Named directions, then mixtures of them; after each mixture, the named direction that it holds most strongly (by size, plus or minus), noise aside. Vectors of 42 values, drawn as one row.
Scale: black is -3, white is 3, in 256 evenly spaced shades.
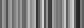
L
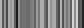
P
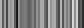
P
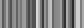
L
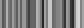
L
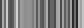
P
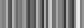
L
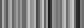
L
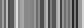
P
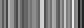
P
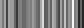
P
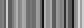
L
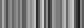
L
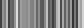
P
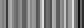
L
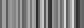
L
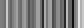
L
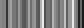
L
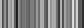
P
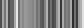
P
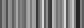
L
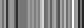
P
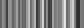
L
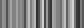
L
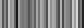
P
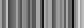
L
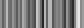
L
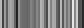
P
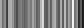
P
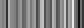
L
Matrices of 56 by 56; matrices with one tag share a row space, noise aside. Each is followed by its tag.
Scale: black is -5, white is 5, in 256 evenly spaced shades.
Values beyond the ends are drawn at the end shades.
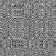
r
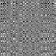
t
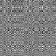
r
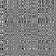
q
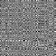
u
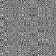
q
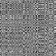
u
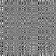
q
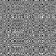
r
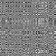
u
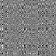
q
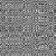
u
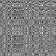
r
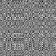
r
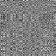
t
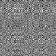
r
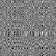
r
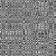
u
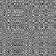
r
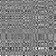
u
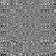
t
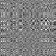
t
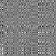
q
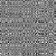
u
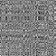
u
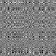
r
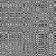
u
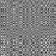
t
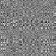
t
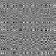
t
